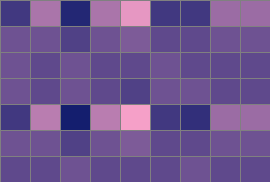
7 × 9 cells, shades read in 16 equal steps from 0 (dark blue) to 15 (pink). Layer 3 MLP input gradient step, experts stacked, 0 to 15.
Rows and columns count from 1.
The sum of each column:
35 48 27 48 57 33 32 45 45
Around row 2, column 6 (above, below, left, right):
3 6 7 5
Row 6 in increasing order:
4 5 5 6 6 6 6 6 7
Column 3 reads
1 4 6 6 0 4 6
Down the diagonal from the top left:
3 6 6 5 15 5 6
